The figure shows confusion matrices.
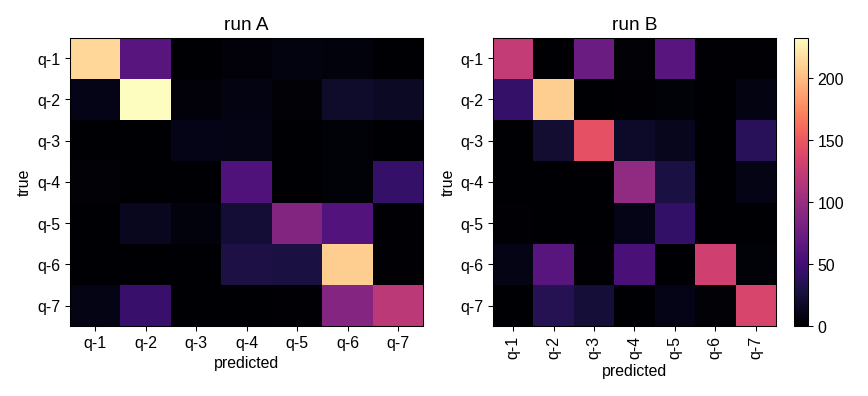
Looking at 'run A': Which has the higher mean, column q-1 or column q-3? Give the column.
q-1
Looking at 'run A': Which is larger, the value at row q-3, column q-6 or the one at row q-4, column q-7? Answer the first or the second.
the second
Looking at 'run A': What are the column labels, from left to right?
q-1, q-2, q-3, q-4, q-5, q-6, q-7
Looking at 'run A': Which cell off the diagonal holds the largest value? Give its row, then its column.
q-7, q-6
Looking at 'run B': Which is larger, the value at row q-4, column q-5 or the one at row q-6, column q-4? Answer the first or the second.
the second
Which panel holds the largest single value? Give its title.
run A
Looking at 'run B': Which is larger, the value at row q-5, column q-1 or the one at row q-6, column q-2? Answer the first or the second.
the second
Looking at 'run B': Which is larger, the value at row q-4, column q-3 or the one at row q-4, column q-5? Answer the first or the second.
the second
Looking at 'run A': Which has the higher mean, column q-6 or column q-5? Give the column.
q-6
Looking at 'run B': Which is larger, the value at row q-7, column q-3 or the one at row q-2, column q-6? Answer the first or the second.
the first
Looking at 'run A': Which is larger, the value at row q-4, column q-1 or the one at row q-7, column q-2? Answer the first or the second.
the second
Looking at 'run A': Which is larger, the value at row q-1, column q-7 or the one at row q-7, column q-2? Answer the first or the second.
the second
